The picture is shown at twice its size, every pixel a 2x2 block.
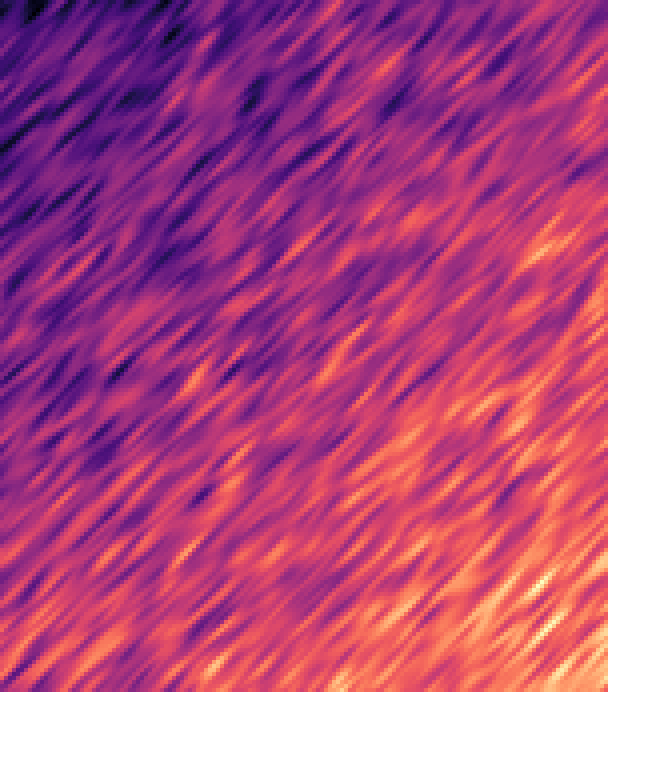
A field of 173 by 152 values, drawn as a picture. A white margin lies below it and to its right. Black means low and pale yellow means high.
Lone odd cells: none. Grain: diagonal, up to the right. Slope: up to the bottom right. Ninth with the highest average: bottom right.
